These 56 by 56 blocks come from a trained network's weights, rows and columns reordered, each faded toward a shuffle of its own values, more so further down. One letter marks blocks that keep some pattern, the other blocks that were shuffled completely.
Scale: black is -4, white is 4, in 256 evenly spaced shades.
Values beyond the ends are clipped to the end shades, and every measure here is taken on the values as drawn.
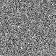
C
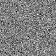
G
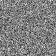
C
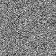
G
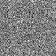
G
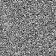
G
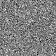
C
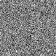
G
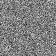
C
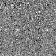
G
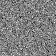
C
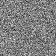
C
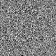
G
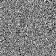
G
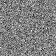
C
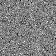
C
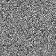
G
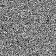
C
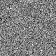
C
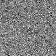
G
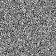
C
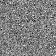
C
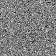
C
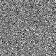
G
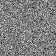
C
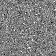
C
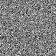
C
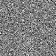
G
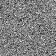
C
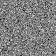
C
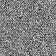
C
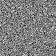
C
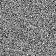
C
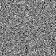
G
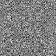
G
